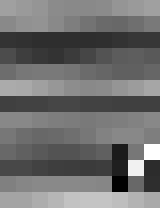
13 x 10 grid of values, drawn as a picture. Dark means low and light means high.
Roughest part: bottom right. Odd patch: rougher, in the bottom right. Grain: streaks across.
